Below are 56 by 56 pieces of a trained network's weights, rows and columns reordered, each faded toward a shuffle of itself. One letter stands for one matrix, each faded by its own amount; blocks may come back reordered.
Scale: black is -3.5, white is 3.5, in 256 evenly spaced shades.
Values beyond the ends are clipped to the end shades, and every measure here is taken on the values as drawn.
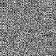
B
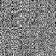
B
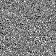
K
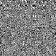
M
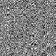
B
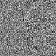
B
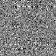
M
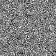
K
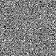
M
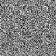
B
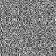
B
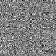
M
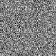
B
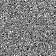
K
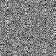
B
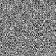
B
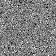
K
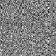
B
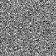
M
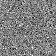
K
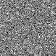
K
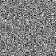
M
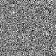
B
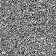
K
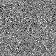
K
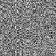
B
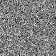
K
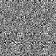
M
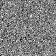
K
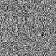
B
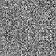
B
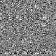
M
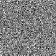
M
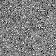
K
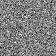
K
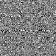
M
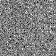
K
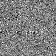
K
